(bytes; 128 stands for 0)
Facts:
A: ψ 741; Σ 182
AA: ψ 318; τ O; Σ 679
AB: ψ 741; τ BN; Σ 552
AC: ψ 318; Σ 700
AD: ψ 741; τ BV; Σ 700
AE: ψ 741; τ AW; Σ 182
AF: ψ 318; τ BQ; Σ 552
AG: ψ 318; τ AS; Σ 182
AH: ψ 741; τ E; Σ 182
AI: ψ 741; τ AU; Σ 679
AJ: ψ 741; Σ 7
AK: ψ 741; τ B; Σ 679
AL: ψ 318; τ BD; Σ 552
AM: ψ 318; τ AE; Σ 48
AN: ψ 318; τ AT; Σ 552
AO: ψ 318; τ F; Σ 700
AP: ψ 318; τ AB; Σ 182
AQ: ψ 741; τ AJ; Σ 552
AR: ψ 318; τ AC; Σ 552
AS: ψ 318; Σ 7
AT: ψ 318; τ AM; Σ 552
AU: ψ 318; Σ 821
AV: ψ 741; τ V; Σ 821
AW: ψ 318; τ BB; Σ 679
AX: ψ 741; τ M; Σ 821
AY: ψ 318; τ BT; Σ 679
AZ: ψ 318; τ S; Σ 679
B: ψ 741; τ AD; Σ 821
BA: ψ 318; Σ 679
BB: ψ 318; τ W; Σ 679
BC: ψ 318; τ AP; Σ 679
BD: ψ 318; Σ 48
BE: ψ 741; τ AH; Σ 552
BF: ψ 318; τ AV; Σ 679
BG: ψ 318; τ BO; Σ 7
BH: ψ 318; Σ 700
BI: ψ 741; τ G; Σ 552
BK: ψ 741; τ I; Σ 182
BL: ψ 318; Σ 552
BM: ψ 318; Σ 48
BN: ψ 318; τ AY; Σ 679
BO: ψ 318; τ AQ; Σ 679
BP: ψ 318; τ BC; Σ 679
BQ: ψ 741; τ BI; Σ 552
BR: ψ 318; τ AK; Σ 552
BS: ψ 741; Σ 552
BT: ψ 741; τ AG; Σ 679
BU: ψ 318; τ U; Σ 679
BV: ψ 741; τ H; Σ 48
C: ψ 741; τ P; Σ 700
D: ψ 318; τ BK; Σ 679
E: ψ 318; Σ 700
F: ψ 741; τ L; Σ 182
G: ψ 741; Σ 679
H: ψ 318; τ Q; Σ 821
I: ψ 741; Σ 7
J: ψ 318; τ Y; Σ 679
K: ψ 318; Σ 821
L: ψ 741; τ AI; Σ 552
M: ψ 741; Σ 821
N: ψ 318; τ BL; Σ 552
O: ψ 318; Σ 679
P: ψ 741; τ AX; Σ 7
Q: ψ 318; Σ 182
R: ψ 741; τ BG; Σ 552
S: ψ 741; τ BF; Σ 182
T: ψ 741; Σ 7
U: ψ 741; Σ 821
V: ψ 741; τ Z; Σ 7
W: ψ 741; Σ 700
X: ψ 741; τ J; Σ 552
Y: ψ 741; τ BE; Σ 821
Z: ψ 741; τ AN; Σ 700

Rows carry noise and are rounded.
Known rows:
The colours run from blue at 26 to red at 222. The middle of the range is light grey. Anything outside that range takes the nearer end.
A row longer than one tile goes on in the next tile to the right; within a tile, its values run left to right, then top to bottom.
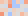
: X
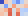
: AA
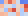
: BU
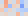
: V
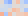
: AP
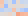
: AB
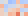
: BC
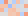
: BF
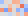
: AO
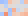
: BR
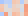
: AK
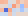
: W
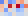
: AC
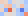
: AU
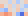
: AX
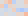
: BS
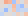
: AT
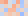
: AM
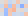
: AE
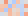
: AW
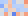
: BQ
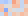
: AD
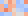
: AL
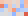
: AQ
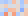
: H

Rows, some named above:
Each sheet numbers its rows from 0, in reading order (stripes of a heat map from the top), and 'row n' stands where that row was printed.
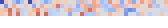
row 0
AA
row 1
AA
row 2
AQ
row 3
AL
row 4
I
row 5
BE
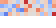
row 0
BL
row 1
BO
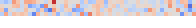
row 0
AD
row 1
BL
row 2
L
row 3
BV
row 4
BS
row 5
K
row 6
AJ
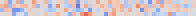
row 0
I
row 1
V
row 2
BG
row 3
C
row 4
J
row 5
BK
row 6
AH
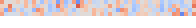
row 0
E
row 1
AV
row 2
D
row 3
BA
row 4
AV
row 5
T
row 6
G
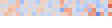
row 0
BM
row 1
A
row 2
AV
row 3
G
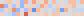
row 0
R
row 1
Z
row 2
BH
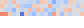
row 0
P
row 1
F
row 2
A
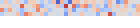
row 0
AI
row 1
Y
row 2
AR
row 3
AQ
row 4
Q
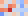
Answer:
BD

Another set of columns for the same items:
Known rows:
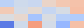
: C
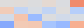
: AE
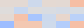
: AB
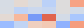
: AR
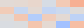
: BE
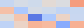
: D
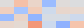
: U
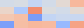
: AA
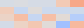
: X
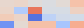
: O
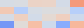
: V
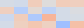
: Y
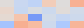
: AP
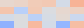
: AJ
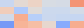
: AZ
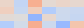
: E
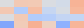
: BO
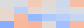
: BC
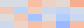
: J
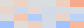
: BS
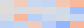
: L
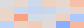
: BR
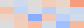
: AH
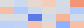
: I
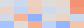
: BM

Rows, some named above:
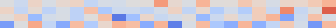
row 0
BH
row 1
D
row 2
W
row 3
BD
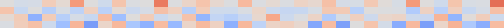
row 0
AH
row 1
AM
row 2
BA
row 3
BR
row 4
V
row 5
AM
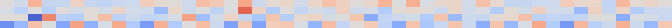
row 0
AC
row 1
AO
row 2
BV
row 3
AV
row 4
Q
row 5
AU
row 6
AO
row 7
E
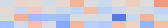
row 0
AI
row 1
I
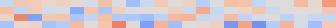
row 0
N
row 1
BU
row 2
AL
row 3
P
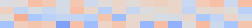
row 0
AK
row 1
K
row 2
AS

